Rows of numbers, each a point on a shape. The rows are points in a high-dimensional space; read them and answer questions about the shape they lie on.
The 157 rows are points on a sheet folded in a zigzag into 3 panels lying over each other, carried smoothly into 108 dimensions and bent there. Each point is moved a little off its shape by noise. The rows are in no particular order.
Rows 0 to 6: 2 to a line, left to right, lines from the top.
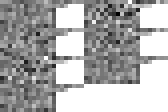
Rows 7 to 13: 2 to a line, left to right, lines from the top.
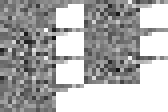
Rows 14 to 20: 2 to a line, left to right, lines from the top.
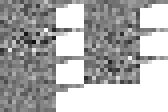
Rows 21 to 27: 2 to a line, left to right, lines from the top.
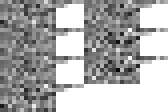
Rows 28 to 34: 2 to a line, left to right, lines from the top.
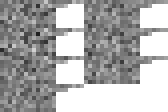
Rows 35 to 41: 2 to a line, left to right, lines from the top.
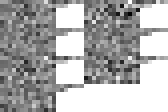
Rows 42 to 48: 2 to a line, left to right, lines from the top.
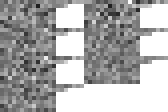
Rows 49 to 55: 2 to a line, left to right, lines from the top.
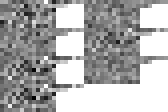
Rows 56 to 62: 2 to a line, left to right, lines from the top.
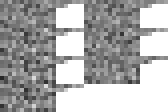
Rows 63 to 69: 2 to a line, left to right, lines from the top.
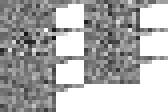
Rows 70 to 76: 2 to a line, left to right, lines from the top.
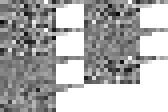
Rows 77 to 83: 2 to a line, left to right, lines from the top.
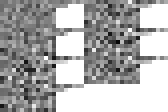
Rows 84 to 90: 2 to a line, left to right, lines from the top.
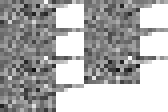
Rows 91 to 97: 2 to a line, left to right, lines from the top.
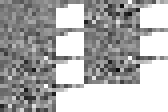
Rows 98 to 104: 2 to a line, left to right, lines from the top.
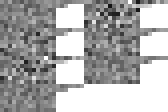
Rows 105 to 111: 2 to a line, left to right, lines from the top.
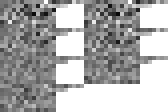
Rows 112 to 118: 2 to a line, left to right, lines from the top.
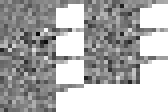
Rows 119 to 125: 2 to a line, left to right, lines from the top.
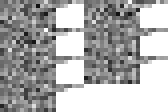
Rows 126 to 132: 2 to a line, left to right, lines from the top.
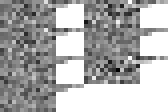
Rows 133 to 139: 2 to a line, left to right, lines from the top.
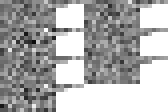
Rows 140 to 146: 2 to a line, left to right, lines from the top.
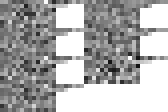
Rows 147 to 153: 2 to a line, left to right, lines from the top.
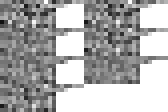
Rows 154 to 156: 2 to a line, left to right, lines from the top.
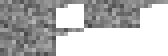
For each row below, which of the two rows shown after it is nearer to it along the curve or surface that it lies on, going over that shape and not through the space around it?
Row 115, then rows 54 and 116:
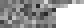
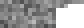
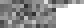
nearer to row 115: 54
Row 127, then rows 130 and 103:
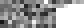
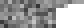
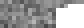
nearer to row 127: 130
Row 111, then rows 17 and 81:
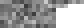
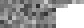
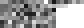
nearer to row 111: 81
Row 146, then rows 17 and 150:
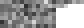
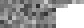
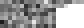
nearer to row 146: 17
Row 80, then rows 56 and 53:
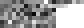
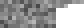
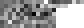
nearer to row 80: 53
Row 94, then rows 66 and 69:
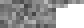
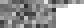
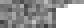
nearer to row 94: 66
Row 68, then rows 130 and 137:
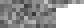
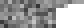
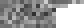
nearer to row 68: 137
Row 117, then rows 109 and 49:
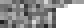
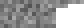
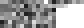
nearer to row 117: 49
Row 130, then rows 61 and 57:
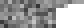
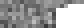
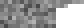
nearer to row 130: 61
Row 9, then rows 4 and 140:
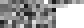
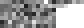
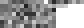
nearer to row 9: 4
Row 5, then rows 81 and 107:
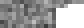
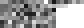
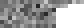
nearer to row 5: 107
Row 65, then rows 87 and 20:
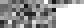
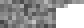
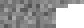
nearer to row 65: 87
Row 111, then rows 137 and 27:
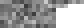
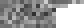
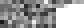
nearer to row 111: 137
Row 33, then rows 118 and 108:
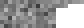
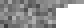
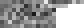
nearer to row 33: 118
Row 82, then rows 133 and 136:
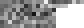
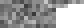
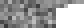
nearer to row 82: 133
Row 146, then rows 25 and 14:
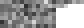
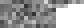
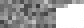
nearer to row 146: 14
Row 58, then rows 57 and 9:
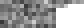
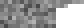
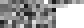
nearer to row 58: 57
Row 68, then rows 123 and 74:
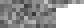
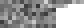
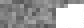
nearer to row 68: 74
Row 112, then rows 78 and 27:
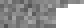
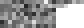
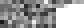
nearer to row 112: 78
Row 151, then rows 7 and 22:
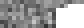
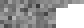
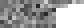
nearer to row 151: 7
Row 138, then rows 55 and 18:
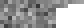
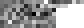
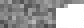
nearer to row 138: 18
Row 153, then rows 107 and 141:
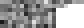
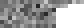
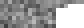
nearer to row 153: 141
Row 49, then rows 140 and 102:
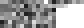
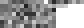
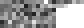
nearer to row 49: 102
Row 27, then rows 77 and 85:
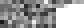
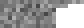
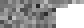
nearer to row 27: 85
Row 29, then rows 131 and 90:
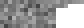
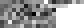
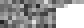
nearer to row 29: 90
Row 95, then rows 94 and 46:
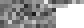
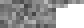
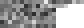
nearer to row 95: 94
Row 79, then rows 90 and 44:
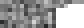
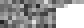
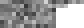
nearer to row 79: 90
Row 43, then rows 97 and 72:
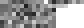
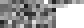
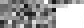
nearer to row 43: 72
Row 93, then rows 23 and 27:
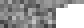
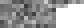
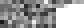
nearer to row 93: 27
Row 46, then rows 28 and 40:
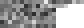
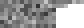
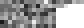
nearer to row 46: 28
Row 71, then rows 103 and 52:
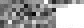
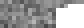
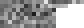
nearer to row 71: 52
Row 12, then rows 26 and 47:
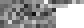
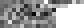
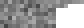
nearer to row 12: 26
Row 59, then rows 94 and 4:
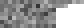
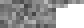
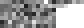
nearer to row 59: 4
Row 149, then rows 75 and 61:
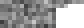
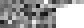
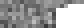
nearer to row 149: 61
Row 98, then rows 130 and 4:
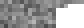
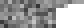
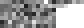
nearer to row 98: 130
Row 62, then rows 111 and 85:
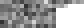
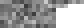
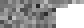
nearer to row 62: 85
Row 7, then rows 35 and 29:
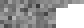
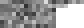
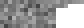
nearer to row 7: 29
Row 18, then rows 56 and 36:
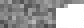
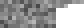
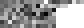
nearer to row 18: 56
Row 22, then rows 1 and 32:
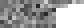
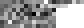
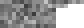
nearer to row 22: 1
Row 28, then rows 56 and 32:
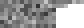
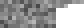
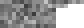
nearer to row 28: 56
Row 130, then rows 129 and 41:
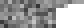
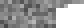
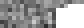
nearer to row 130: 41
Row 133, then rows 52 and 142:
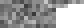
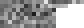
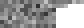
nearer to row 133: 52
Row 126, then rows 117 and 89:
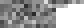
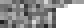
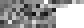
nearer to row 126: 89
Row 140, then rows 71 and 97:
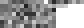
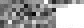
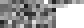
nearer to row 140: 71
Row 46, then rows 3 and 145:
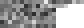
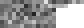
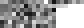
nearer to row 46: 145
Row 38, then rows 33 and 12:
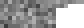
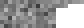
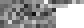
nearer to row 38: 33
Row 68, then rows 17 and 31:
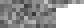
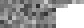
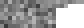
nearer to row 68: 17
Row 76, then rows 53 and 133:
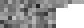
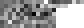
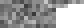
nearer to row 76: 53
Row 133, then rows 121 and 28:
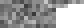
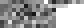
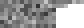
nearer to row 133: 121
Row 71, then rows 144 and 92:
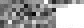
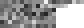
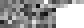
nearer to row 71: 144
